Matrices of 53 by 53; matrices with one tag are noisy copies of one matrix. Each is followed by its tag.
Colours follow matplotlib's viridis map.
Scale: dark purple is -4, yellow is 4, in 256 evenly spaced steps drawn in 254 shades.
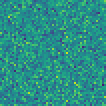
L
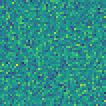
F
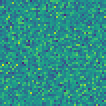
F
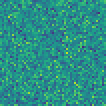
L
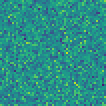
L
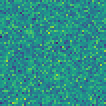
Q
